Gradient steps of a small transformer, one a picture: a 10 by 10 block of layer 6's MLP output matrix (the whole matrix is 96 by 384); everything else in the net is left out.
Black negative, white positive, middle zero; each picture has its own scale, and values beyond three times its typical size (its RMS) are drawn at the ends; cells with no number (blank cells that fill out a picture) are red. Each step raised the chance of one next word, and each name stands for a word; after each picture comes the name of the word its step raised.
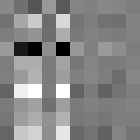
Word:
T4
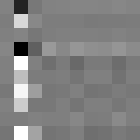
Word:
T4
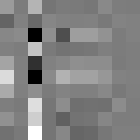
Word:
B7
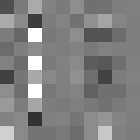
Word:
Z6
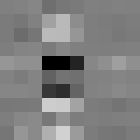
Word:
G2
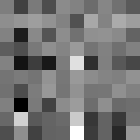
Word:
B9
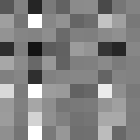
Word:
T4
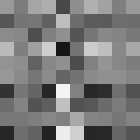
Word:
T4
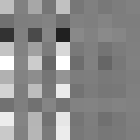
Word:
B9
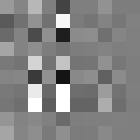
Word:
B7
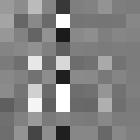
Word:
B7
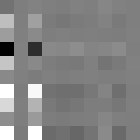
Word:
T4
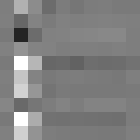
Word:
B9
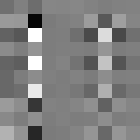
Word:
Z6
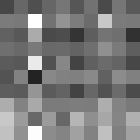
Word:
Z6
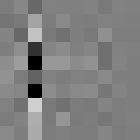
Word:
G2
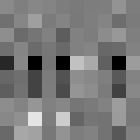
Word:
G2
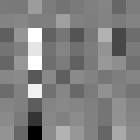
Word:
Z6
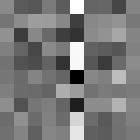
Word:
B9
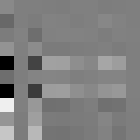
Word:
G2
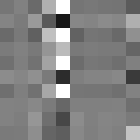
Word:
Z6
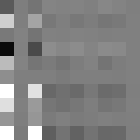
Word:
T4
